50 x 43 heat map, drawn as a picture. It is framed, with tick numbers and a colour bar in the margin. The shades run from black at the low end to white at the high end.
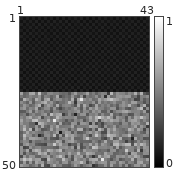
The table splits into 2 rows of 1 panel. Panel 1,1: very low, checkered, faint in contrast. Panel 2,1: middling, fine-grained, strong in contrast.
